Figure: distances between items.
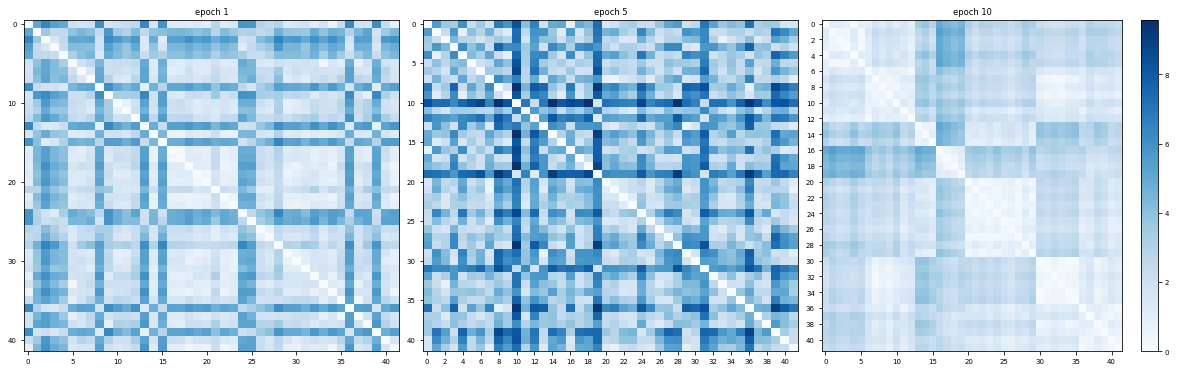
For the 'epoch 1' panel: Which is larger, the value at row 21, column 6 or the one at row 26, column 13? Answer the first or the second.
the second
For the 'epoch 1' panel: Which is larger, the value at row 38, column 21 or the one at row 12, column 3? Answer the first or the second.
the second
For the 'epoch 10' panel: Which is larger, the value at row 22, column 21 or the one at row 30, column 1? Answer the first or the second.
the second
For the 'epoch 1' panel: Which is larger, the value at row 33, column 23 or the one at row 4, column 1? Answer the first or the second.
the second
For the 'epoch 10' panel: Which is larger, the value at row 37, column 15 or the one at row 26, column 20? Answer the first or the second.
the first
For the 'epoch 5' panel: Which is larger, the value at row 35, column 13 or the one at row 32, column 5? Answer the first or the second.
the first
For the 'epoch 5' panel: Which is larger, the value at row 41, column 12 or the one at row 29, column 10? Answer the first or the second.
the second
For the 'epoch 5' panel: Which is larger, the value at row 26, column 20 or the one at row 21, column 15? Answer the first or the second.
the second
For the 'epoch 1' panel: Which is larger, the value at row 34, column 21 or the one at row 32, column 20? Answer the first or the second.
the first
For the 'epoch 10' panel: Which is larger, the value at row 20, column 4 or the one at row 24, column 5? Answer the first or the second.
the first
